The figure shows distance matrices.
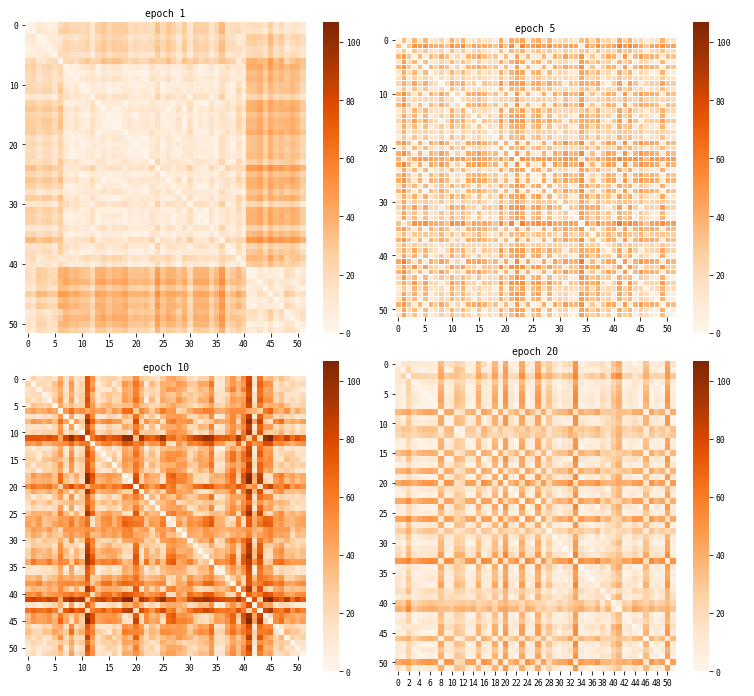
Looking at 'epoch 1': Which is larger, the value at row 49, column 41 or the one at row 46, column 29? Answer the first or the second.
the second
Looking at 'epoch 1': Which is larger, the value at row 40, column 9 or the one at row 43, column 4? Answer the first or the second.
the second
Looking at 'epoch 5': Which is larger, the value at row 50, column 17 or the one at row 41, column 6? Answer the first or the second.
the second
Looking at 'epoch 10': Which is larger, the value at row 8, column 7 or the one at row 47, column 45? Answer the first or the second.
the second
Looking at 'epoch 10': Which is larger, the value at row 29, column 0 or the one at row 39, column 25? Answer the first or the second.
the first
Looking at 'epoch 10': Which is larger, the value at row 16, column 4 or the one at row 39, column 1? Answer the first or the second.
the second
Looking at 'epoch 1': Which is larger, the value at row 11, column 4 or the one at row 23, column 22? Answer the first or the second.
the first
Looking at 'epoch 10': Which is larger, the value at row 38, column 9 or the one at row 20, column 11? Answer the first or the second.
the first
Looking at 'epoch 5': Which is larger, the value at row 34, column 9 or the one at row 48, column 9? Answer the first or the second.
the first
